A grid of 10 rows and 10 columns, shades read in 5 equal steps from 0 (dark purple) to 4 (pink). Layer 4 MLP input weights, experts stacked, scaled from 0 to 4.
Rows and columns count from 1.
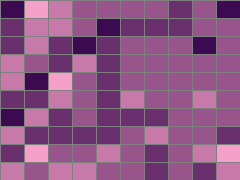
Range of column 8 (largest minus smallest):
1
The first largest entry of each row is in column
2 2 2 1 3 3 2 1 2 1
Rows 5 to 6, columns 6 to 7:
2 2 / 3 2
